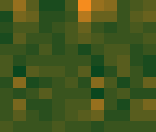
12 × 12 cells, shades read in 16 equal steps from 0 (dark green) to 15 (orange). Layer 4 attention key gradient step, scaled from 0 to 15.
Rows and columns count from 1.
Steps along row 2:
up down down same up up down same down up up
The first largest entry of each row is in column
7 7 7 2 4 10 3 2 4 8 8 1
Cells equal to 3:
47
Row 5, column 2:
3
